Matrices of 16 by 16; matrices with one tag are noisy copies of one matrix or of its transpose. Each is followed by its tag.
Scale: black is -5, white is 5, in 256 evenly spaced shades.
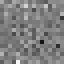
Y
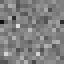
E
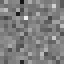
E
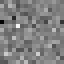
E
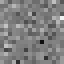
Y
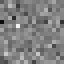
E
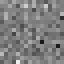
Y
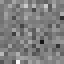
Y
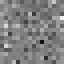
Y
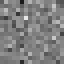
E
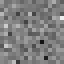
Y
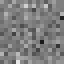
Y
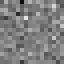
E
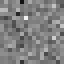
E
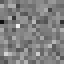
E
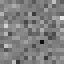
Y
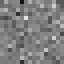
E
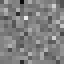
E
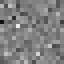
E
